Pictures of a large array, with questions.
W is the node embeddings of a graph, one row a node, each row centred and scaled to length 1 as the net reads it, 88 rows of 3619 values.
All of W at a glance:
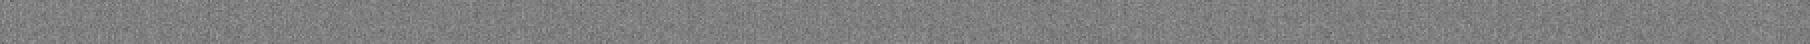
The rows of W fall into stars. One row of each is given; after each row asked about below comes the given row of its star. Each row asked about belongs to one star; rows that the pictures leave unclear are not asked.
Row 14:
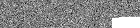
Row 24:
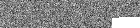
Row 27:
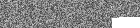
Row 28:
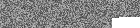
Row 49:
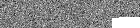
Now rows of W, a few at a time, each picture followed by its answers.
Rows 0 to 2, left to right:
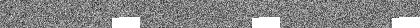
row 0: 27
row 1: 27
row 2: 28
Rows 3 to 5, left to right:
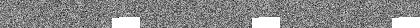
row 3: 28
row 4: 27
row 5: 49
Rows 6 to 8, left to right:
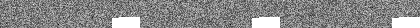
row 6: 14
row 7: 24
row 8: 27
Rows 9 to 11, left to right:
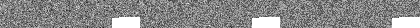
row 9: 24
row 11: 24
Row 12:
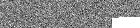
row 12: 27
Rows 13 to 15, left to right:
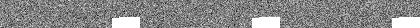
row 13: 28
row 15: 49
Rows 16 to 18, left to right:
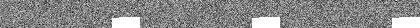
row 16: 28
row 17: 49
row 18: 24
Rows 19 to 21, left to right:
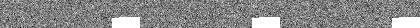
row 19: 49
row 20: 27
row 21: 28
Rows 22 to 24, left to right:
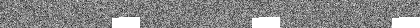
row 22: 27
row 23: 14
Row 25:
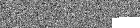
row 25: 27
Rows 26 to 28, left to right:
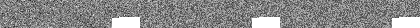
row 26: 24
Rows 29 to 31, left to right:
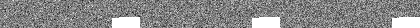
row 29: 49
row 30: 24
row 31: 27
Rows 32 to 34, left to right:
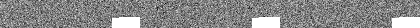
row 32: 24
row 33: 14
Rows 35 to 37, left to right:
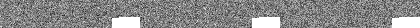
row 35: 28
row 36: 27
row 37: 24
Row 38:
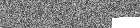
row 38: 24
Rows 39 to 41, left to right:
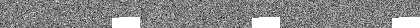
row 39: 14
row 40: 28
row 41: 28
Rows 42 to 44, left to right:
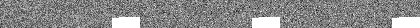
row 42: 14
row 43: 14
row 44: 27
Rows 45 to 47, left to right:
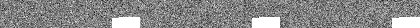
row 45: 14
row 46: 24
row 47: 14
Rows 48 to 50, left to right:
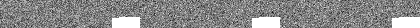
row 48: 24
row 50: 49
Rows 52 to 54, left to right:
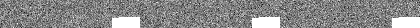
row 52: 14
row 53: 14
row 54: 49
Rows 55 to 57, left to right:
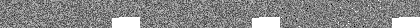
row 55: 49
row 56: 28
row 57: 28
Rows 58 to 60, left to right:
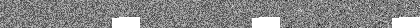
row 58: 27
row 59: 49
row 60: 28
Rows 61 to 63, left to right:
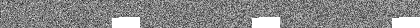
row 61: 49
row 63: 28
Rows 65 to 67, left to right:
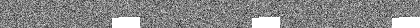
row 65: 49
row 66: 28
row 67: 24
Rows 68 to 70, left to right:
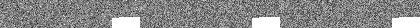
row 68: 14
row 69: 24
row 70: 24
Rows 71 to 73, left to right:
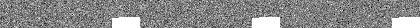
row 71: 27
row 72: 24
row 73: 28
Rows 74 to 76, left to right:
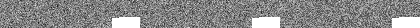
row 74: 28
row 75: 24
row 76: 24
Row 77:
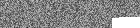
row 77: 14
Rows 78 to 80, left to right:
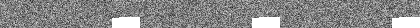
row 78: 24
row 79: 27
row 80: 14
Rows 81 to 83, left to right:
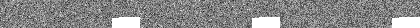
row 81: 49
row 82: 49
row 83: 24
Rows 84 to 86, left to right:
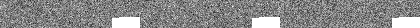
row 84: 24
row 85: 49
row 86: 27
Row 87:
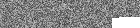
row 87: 28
